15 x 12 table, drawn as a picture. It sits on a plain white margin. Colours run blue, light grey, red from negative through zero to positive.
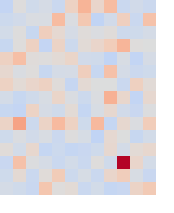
Calmest part: bottom middle. Mirror symmetry: none. Grain: fine. Histogram: skewed, a long tail of high values. Slope: none.
